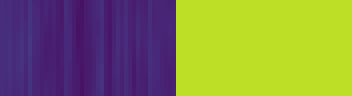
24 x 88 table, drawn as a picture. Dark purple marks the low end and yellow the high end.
It is made of 1 by 2 panels. Panel 1,1: very low, streaked downward, faint in contrast. Panel 1,2: very high, flat.
